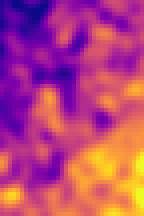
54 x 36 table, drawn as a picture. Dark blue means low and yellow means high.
There is an overall slope up to the bottom right. The bottom right is the ninth with the highest average. Neither half mirrors the other. The texture is blotchy. There are no regular stripes. There are no lone odd cells. The ninth with the lowest average is the top left.
